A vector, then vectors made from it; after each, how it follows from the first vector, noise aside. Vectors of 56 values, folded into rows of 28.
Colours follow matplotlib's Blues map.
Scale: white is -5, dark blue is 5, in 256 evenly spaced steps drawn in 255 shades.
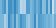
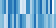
scaled up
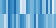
scaled up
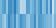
copied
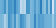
copied
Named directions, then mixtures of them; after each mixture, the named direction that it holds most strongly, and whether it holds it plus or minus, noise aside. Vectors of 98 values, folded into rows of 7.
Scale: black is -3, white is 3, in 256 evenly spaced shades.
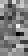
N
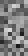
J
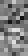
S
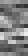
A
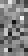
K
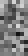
N, plus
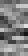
A, minus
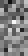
K, minus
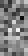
K, minus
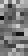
N, plus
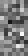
J, minus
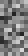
J, plus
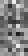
N, plus
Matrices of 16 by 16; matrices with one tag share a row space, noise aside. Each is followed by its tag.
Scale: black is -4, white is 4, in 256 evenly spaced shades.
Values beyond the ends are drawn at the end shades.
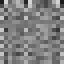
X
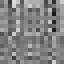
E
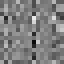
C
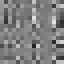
C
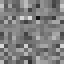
X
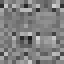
X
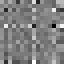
C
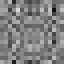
E
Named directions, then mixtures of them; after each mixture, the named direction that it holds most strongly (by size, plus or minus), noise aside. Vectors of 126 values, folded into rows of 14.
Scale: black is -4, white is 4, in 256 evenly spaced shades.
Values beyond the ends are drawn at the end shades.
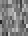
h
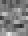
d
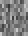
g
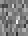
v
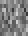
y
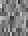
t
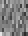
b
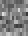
d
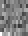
b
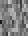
h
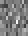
v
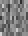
g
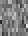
h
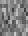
y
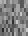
y
